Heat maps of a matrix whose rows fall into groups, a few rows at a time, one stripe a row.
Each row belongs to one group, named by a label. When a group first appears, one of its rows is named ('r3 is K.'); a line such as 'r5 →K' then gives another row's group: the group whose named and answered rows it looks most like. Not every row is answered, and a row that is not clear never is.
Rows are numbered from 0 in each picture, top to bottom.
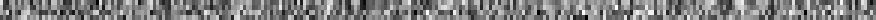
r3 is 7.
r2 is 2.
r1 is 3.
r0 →3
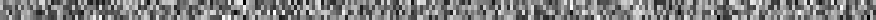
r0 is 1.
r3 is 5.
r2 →2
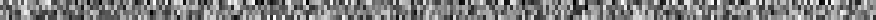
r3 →2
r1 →7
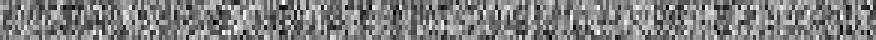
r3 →3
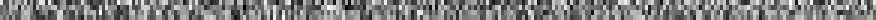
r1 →7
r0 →1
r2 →5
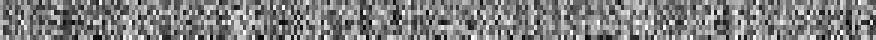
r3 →3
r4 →2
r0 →3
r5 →3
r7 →1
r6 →3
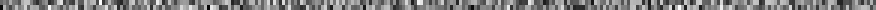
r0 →5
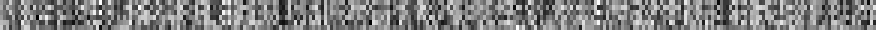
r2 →5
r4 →2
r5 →2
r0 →5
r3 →1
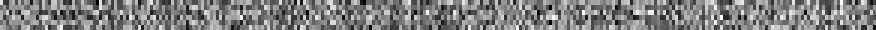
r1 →7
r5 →2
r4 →7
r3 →1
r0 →3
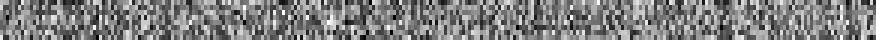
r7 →3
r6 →1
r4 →7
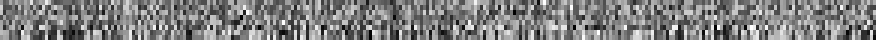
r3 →7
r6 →2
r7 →2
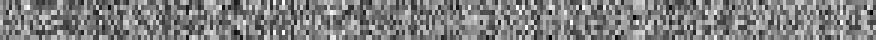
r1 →2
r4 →3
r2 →7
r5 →1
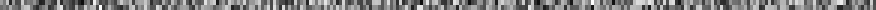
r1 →5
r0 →2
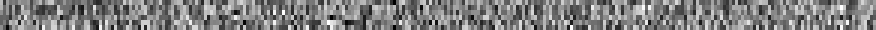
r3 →3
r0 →1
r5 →7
